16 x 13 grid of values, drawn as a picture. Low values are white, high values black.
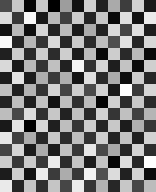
Average level on the scale: 50%. Histogram: two levels. Ninth with the highest average: top middle. Grain: checkered. Seam: none. Slope: none. Odd rows or columns: none.
